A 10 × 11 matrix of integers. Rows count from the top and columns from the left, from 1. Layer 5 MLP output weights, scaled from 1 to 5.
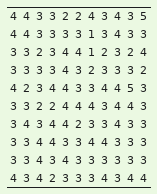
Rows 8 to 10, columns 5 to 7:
3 3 4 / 4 3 3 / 3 3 3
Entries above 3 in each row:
5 3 3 1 6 5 4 4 2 5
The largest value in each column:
4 4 4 4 4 4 4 4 4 5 5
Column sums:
34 32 31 31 35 30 28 32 35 33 33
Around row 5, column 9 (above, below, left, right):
3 4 4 5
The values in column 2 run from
2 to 4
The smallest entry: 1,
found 2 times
